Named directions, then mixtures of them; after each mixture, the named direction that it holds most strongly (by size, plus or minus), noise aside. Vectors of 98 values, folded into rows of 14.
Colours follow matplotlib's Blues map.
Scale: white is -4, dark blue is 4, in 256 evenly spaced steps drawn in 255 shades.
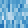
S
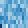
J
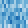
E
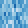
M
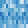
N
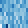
J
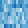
E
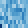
J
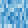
E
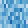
E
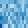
J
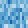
E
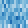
E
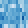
J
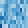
J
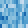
N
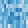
E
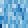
J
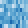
J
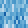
M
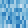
E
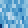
J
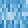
S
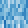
S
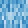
S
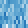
J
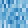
E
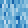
M
